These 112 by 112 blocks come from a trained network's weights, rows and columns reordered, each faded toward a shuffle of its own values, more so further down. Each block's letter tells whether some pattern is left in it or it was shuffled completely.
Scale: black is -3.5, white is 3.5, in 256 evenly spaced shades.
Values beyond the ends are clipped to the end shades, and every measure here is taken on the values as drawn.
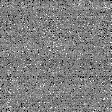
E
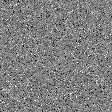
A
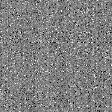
E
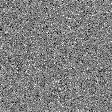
A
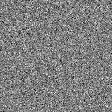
E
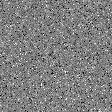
A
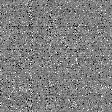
E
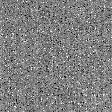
E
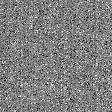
E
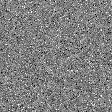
A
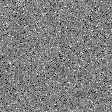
A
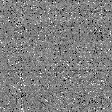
E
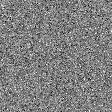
A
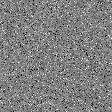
A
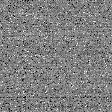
E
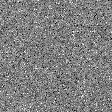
A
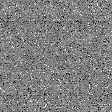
E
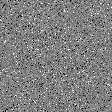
A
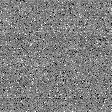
E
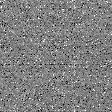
E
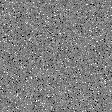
A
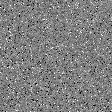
A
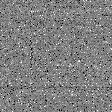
E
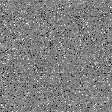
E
